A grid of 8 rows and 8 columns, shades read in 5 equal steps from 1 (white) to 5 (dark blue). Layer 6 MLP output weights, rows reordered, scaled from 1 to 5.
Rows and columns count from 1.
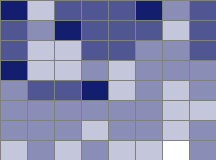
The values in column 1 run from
2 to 5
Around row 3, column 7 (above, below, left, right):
2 3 3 4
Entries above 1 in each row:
8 8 8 8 8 8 8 7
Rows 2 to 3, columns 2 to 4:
3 5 4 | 2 2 4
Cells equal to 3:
26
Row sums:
31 30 26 23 26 22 22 18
